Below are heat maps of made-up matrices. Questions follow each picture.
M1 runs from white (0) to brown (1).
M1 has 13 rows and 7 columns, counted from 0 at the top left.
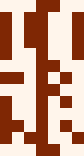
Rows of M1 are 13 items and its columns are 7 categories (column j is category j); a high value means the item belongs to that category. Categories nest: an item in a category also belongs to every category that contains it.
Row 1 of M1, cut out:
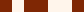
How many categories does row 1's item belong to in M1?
4
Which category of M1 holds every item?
3
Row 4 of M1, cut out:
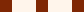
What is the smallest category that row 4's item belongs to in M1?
6
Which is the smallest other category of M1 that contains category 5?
0
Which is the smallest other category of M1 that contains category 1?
5
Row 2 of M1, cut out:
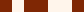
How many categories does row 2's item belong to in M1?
4
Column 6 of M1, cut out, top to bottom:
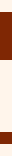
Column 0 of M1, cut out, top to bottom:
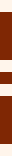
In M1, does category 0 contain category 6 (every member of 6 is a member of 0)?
yes
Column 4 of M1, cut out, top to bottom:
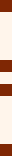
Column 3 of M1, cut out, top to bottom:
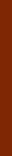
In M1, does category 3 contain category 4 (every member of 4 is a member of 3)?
yes
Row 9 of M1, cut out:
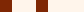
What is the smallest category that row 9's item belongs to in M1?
0
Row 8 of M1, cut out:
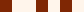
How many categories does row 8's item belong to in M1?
3
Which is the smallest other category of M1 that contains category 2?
6
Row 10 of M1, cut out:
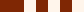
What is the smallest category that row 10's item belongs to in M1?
1
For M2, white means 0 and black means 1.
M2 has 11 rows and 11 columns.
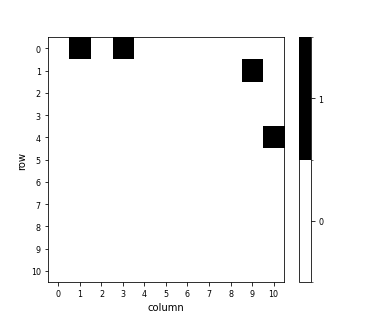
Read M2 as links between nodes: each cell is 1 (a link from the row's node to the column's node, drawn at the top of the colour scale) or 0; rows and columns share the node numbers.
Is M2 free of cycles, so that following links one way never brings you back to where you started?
yes
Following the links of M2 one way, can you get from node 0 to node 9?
yes
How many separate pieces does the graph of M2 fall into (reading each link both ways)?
7
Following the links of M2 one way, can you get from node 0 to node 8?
no
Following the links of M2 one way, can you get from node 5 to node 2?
no
